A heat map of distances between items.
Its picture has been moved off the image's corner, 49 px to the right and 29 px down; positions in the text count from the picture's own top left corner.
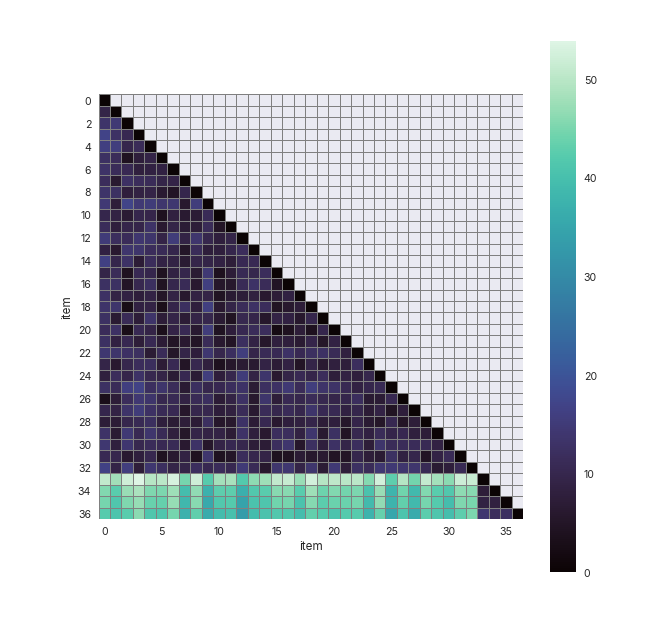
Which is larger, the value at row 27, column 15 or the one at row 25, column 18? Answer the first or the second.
the second
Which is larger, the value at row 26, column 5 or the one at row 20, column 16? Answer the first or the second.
the first
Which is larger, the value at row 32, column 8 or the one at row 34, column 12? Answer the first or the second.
the second
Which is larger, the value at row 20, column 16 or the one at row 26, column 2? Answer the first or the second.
the second
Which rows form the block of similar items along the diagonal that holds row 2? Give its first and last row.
0 to 32
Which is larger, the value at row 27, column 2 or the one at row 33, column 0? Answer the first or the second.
the second
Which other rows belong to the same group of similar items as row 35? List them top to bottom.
33, 34, 36
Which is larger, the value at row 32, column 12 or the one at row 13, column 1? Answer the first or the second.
the first
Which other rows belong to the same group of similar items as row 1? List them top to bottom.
0, 2, 3, 4, 5, 6, 7, 8, 9, 10, 11, 12, 13, 14, 15, 16, 17, 18, 19, 20, 21, 22, 23, 24, 25, 26, 27, 28, 29, 30, 31, 32
